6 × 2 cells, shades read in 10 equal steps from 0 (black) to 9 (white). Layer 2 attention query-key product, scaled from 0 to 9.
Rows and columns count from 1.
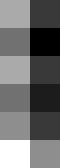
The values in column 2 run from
0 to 5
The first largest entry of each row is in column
1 1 1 1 1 1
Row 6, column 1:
9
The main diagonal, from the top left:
6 0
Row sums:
8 4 8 5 7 14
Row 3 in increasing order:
2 6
